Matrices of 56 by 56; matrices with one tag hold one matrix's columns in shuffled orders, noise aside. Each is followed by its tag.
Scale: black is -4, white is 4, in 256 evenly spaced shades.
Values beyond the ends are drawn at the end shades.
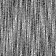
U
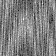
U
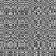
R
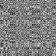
R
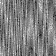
U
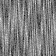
U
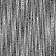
U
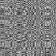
R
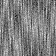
U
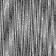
U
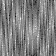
U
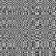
R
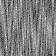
U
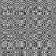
R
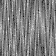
U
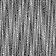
U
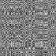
R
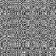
R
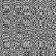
R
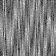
U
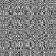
R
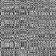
R
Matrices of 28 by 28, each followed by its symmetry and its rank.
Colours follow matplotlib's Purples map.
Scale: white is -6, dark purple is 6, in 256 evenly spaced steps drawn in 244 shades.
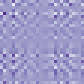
antisymmetric, rank two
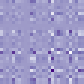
antisymmetric, rank two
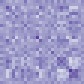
symmetric, rank three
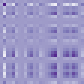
symmetric, rank one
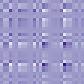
symmetric, rank one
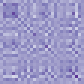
symmetric, rank three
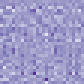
neither, rank five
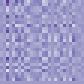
neither, rank two
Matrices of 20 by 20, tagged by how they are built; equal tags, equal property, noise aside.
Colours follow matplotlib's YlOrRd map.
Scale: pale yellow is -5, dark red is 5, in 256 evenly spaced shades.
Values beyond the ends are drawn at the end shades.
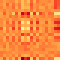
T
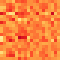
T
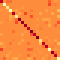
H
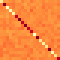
H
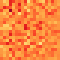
T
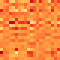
T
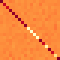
H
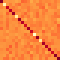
H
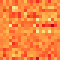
T
